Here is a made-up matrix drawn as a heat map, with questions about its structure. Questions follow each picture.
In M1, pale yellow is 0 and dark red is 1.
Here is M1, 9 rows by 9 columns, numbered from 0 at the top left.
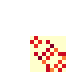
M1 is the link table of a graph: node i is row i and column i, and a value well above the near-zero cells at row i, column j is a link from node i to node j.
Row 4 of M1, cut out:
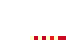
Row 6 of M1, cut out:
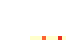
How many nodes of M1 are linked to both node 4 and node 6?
2
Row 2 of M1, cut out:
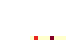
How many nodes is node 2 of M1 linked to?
2
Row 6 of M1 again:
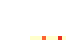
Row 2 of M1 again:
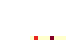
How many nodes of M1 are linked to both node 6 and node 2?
0
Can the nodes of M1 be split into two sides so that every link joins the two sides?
no
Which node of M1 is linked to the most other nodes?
node 4
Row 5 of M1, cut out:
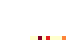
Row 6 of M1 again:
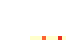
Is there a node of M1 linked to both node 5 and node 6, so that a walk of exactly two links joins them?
no
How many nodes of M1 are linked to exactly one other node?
1
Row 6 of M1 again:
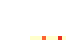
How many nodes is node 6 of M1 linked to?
2
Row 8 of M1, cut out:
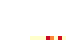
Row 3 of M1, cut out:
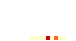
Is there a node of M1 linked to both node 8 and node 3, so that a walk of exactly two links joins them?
yes
